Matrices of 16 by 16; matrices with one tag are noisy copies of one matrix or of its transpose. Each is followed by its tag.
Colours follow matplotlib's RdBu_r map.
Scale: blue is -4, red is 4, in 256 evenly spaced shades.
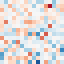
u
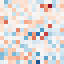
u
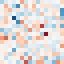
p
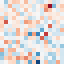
u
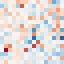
u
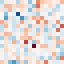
p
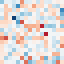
p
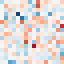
p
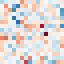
p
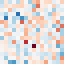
p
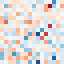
u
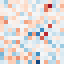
u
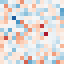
p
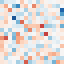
p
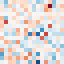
u
